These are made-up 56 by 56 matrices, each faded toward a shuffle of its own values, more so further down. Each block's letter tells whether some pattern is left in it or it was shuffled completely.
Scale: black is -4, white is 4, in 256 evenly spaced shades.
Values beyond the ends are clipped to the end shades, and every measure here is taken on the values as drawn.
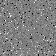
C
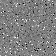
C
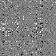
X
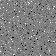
C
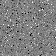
C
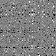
X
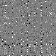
X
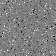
C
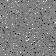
C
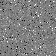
C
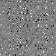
X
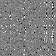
X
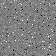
C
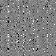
X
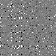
X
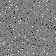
C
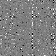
X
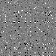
X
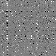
X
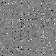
X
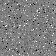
C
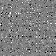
X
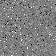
C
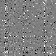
X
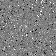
C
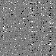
X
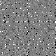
X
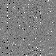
X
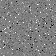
C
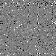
X
